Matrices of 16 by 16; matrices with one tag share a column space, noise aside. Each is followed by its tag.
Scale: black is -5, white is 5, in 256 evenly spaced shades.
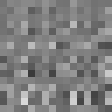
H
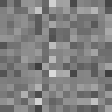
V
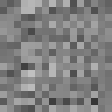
V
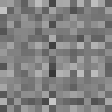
V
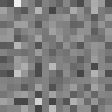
V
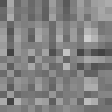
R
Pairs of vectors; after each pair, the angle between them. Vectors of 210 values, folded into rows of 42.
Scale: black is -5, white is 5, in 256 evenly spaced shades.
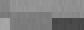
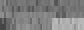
nearly opposite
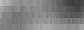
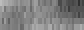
nearly parallel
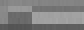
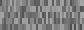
orthogonal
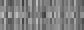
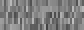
partly opposed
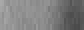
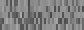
orthogonal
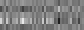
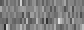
partly opposed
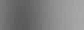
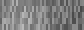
partly opposed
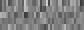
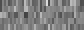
nearly parallel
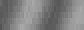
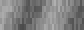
nearly opposite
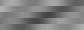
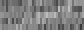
partly opposed
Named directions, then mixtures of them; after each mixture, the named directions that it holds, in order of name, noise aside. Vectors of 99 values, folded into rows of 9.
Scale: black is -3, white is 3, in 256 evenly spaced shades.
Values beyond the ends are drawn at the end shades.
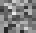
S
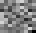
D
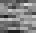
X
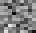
D, S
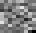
D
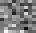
S, X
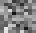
S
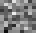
S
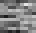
X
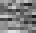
X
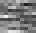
X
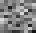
D, X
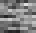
X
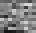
S, X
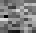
D, X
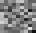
D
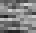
X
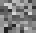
S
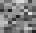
D, S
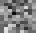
S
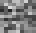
S, X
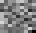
D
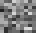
D, S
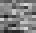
S, X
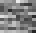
D, X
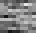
X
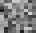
D, S
